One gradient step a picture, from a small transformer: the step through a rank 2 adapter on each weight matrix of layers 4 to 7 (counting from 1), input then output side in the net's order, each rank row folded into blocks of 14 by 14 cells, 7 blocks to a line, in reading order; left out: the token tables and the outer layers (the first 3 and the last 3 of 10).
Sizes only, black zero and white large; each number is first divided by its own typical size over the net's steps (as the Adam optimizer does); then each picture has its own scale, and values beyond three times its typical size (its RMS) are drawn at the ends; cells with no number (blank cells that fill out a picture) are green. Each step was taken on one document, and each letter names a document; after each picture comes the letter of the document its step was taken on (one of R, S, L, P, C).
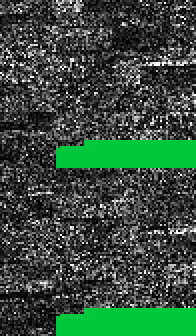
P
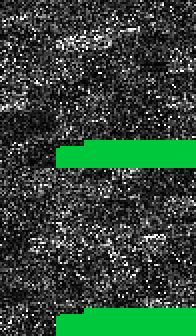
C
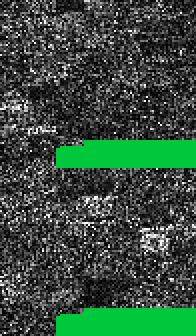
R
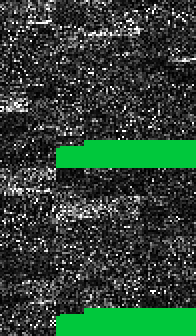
C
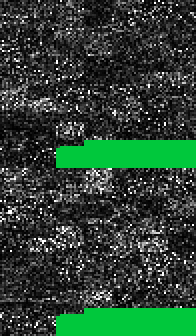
C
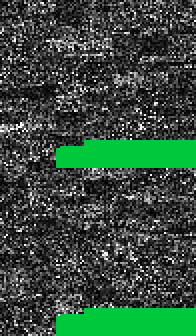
R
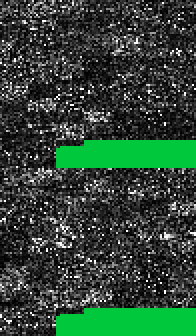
C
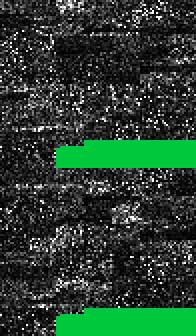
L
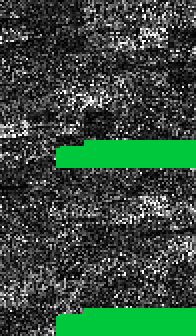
R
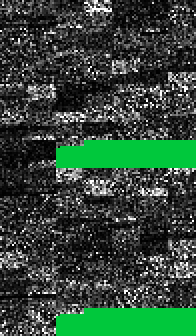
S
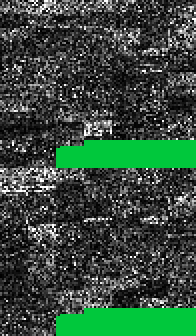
P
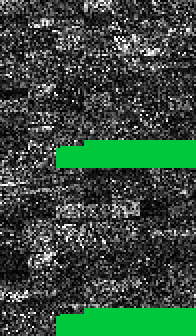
P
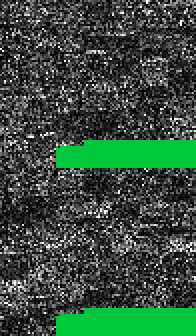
R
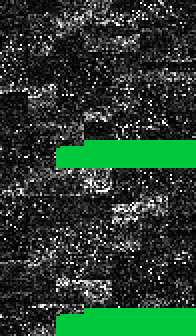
L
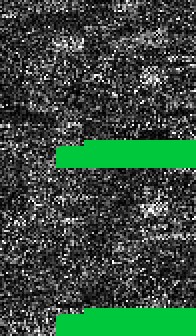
R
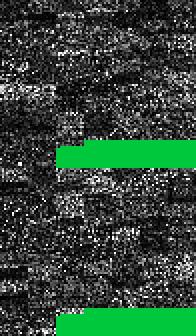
S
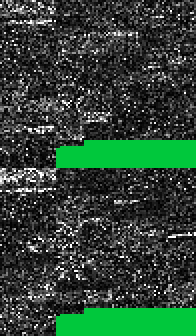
C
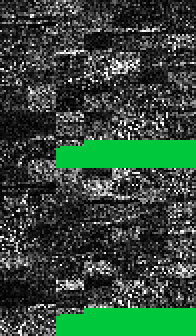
S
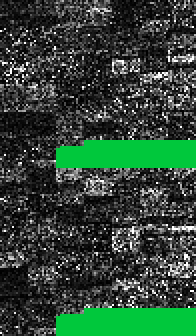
S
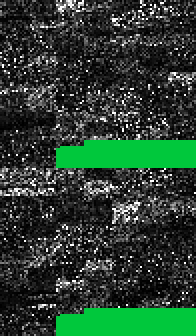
L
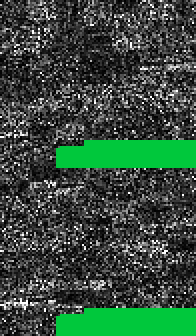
R
